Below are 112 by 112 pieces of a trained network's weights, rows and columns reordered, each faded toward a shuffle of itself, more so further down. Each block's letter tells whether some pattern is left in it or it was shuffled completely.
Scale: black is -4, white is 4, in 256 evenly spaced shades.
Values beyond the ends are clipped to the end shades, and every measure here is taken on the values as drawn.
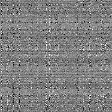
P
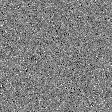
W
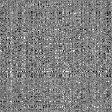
P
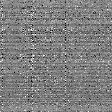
P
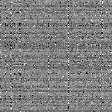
P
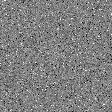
W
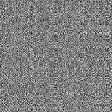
P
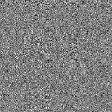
P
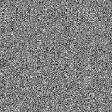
P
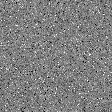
W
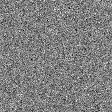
W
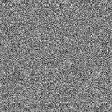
P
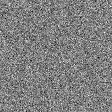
W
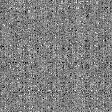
P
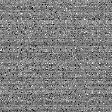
P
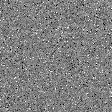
W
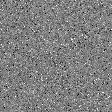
W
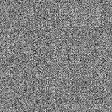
P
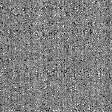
P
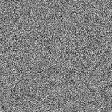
P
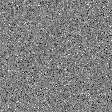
W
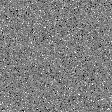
W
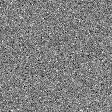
W
